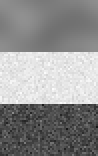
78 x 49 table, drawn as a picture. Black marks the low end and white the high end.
The table splits into 3 rows of 1 panel. Panel 1,1: middling, smooth, faint in contrast. Panel 2,1: very high, fine-grained, faint in contrast. Panel 3,1: low, fine-grained.
